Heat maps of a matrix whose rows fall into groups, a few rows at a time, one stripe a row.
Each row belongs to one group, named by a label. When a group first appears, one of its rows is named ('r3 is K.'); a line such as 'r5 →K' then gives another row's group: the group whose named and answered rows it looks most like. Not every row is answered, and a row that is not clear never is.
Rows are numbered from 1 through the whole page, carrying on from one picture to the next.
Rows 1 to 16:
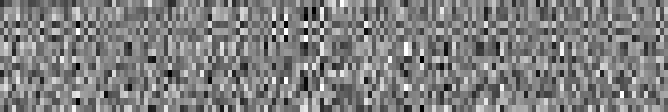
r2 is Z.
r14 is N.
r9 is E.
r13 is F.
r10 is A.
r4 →A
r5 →Z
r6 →A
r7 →F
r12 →Z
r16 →E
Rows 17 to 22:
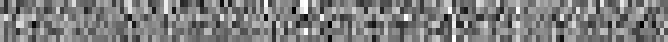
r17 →E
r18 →E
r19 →F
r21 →A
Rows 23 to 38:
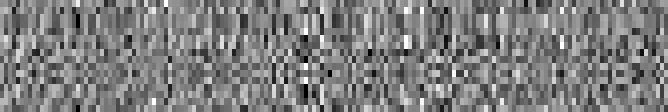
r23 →N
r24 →F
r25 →A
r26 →A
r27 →A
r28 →F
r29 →F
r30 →N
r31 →Z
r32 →A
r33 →N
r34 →A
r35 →Z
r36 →Z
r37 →F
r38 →A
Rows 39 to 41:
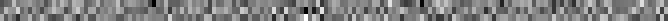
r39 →E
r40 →Z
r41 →A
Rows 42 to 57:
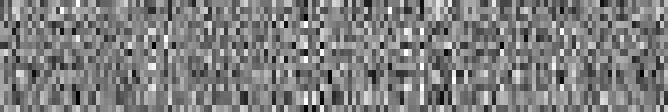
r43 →E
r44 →Z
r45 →A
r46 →F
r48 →E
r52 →N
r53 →N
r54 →F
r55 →A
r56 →A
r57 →Z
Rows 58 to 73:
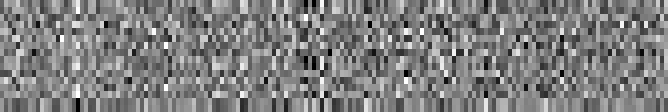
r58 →Z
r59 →Z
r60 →A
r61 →N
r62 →F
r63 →E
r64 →N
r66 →Z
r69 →F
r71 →Z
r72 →A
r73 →A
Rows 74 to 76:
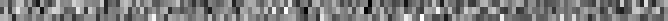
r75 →Z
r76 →F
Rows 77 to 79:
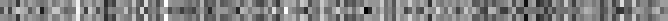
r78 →Z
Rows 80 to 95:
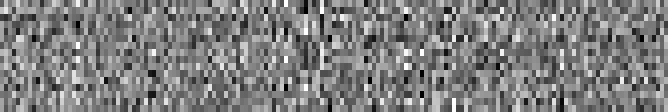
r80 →Z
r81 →F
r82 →E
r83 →A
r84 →A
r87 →F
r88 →Z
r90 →E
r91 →N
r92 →A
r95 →N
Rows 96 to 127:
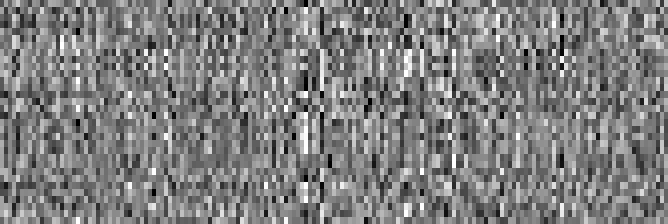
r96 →Z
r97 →A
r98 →E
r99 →E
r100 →A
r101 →E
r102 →E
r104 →F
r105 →N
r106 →F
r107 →Z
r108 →Z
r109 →E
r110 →N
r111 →Z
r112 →E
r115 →E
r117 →A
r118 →N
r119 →N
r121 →Z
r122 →E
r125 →F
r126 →F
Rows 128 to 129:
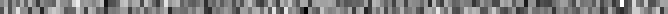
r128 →N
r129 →Z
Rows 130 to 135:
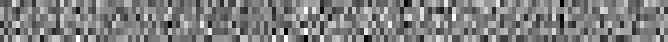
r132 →N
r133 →E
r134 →A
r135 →Z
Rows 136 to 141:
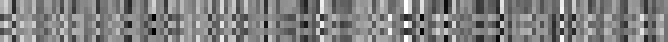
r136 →F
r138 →E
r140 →E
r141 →F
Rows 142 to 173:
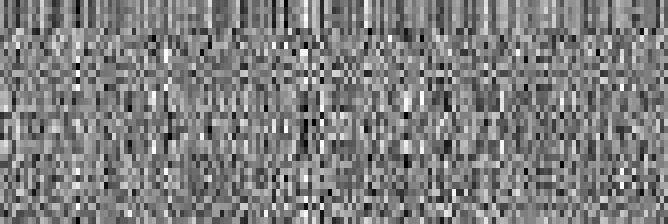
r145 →A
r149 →E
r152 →Z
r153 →A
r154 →N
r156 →F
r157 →F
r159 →Z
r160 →Z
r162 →F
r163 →F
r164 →N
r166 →N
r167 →A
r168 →N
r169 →N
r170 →A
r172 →E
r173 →A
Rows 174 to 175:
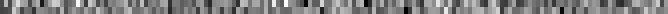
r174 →Z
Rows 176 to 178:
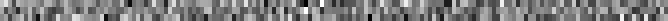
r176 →F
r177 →A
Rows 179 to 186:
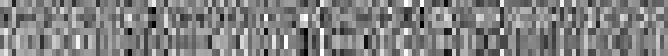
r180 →E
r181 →E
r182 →E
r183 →F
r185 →Z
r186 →F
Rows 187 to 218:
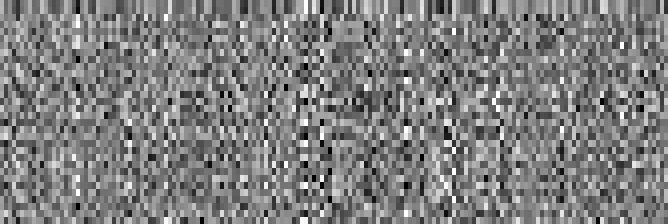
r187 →A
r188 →A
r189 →N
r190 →Z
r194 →F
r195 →A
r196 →Z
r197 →N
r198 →F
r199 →A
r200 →E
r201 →Z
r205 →F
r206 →F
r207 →E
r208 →N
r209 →E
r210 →Z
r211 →N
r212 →Z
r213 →E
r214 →Z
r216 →A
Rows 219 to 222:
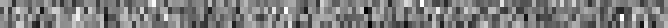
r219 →F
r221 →N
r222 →N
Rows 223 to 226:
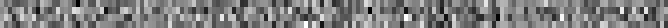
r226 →A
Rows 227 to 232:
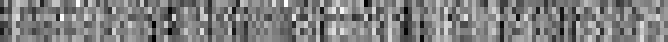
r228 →E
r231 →E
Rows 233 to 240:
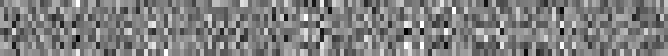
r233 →Z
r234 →N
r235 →A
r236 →F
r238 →A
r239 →F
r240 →N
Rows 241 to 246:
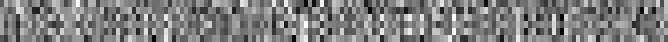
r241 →Z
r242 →N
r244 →A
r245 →N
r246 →E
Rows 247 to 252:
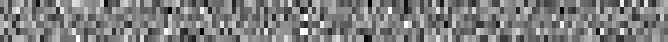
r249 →A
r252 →Z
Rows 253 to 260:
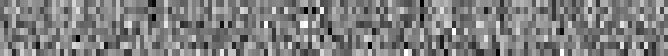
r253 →E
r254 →Z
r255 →E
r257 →N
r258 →A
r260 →F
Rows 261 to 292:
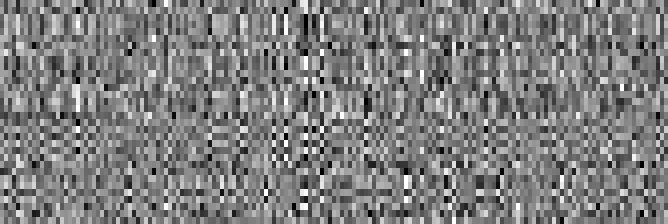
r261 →E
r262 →A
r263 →Z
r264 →Z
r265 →Z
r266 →F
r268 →F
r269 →A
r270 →A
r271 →F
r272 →A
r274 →Z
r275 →Z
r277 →E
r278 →A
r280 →A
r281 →Z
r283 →Z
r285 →E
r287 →F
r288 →E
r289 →F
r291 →N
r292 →N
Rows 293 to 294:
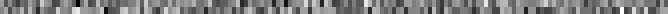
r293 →A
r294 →N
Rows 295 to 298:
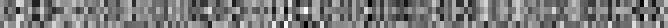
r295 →N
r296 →A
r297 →N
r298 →Z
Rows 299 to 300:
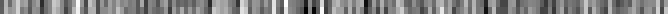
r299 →Z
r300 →Z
